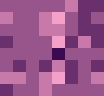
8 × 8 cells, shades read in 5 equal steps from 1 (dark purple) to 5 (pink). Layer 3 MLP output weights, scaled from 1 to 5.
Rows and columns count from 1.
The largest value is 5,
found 3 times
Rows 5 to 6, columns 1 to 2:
3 3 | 3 2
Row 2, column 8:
3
